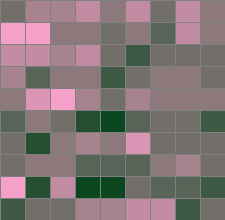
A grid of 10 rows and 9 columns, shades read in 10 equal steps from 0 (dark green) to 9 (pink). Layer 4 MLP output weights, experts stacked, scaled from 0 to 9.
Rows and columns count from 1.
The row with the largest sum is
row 5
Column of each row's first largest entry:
4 1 1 1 3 2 6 8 1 6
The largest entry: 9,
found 4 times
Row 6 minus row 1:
-1 -1 -2 -6 -5 -4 0 -3 -3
